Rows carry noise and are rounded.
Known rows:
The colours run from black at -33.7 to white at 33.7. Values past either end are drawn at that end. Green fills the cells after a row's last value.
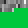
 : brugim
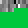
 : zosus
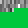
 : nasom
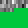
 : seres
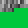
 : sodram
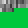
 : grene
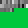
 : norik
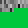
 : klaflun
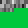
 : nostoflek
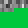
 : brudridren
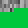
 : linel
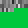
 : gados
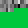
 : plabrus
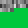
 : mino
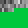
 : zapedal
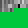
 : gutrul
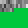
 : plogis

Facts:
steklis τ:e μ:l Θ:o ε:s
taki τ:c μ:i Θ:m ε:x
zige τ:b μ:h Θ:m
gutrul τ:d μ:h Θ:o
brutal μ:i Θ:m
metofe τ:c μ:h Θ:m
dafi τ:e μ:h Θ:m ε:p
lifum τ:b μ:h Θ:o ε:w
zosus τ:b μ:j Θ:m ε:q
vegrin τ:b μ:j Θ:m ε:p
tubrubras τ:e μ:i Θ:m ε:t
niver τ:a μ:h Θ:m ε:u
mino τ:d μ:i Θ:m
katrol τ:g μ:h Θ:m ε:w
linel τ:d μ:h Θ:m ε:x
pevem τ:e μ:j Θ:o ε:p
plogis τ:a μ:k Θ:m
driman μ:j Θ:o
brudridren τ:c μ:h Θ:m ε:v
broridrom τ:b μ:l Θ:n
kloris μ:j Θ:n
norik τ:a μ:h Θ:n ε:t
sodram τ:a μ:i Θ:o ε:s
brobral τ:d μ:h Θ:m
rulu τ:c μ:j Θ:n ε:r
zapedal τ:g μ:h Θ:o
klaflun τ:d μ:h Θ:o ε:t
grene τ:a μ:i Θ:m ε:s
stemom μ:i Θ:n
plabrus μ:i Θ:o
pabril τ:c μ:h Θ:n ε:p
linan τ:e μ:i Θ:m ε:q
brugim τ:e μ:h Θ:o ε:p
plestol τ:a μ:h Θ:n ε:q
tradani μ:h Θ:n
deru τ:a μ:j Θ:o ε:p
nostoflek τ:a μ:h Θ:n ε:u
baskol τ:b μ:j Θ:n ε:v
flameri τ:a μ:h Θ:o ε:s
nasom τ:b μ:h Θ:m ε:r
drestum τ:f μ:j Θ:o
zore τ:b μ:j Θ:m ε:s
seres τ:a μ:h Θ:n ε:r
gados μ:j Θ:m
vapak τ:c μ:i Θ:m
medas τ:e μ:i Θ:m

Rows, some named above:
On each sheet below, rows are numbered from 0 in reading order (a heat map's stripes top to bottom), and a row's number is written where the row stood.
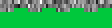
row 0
plabrus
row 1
pabril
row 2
zapedal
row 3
driman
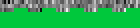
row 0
drestum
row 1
deru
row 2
kloris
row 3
kloris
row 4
steklis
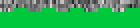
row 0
brutal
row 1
metofe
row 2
taki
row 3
zapedal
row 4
stemom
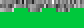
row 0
linan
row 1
brugim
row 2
zige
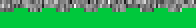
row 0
flameri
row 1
lifum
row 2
vegrin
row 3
pevem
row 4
driman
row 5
grene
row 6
dafi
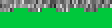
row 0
brobral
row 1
rulu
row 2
baskol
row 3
niver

